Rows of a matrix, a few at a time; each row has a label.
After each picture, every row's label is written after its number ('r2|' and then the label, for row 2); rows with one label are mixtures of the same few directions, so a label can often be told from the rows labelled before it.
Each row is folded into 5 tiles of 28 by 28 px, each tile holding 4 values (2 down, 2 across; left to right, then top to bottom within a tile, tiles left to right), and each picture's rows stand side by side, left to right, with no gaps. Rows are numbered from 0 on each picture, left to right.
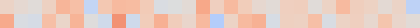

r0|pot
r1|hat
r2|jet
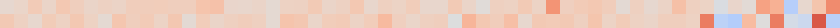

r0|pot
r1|jet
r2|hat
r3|jet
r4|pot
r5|pot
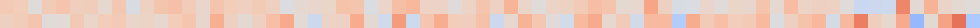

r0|jet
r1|hat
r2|pot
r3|hat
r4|pot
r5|hat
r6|hat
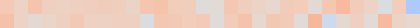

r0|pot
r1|pot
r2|jet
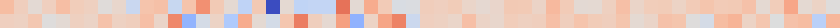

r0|jet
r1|jet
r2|hat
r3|jet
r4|hat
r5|pot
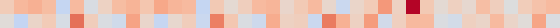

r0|hat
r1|hat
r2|jet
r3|pot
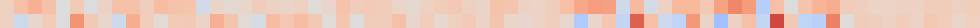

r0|hat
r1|hat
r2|hat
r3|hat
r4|hat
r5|hat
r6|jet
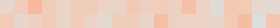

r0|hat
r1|pot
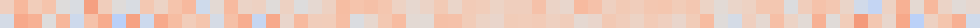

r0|pot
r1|pot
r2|hat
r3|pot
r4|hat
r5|pot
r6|hat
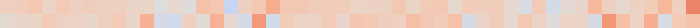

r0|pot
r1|pot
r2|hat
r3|jet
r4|jet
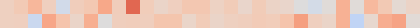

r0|jet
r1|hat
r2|hat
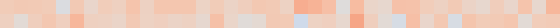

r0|hat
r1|hat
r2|hat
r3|jet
